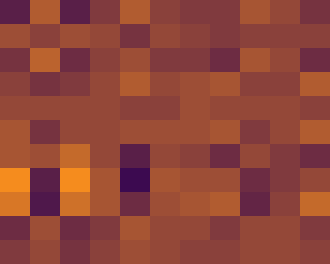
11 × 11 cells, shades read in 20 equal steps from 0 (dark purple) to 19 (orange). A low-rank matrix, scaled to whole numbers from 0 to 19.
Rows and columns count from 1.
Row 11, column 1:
7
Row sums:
85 91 86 100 97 104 90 104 108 88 91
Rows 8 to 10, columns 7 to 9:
10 10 5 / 11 12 4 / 9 7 9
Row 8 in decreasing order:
19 19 11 11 10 10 9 7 5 3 0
